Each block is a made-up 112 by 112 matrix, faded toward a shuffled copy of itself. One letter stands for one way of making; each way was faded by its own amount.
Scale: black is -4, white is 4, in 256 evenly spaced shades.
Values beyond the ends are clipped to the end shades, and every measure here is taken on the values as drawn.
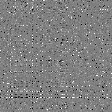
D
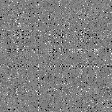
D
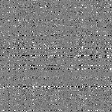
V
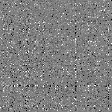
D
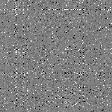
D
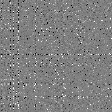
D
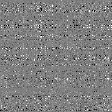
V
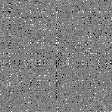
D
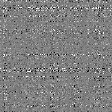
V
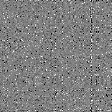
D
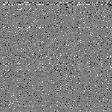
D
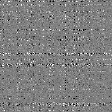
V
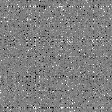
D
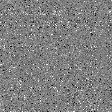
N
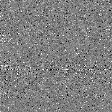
N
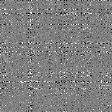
V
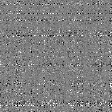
V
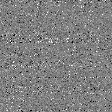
N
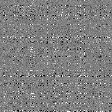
V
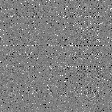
D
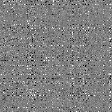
V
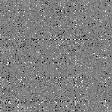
D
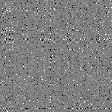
D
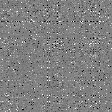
D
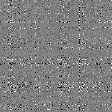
V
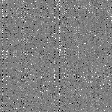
D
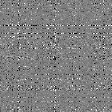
V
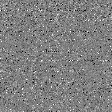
N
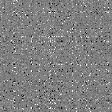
D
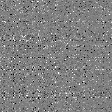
D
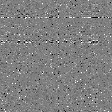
D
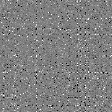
D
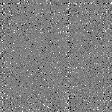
D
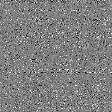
N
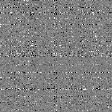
V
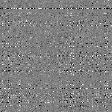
V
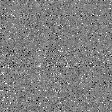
N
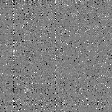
D
